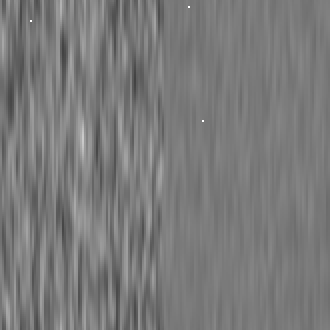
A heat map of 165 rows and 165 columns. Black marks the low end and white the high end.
The grain runs up and down. A vertical seam about 50% of the way across splits the table, and the right part is calmer. Three lone cells stand out, each far higher than its neighbours. The halves do not mirror each other. No overall slope runs across the table. A few values lie far out on both sides of the bulk.
